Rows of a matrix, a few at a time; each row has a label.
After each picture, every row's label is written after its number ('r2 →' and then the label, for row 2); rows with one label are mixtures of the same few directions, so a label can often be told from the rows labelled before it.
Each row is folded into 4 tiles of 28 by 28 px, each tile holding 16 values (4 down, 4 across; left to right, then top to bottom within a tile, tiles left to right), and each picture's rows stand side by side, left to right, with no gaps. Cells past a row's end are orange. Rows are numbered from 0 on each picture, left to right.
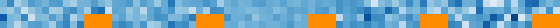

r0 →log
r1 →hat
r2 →log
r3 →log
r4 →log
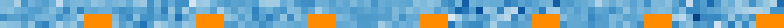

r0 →hat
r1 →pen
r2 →log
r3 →pen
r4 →hat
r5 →log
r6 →pen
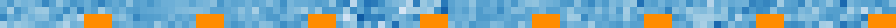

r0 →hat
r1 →pen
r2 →hat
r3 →pen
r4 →pen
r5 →pen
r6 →pen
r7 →hat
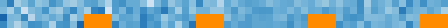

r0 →log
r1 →log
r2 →hat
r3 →pen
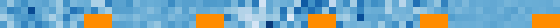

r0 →hat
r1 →hat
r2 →pen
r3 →pen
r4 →hat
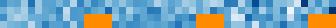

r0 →pen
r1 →hat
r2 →pen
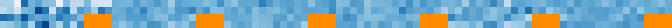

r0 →hat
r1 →hat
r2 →log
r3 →pen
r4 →hat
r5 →hat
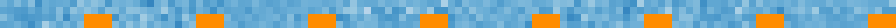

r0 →pen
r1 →log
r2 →log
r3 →hat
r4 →log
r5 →pen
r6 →pen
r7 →hat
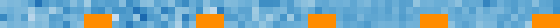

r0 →log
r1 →log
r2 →log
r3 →pen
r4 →log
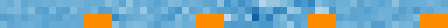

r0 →hat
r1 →hat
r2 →log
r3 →hat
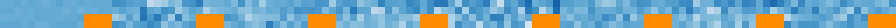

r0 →hat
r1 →log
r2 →pen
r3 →hat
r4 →log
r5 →log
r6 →hat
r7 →hat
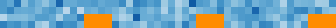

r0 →hat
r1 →pen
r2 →hat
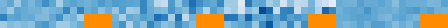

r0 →hat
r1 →log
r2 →hat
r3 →hat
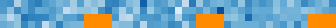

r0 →pen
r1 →pen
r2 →pen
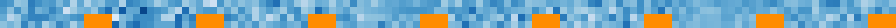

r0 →pen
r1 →hat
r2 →log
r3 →pen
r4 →log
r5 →log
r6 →hat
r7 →log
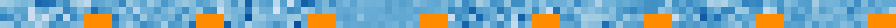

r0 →log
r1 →log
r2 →pen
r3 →pen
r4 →log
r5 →pen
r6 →log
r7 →pen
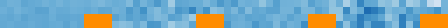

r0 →hat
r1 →hat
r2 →log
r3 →hat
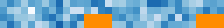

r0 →hat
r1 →log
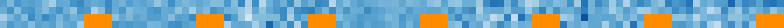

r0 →log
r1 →hat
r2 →pen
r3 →hat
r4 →log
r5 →pen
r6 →hat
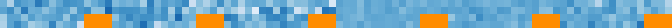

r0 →log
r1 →pen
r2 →hat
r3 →pen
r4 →log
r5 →log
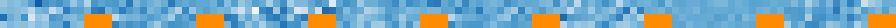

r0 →log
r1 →hat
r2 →hat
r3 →hat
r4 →hat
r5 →hat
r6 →log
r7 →pen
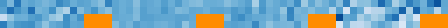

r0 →hat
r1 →pen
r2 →pen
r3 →hat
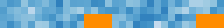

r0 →hat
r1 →pen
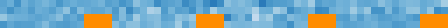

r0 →hat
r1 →hat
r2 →log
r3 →hat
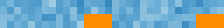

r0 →log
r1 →pen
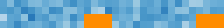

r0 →log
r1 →pen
